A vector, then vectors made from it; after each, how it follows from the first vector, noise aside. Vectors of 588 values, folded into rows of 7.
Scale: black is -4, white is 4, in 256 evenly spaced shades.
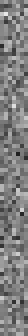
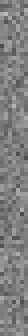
shrunk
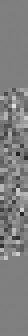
partly zeroed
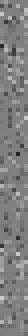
partly zeroed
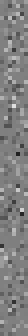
partly zeroed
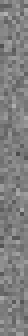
shrunk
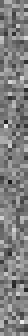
reversed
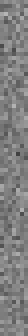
shrunk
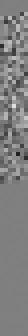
partly zeroed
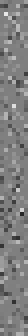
partly zeroed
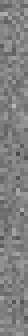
shrunk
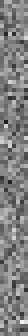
reversed
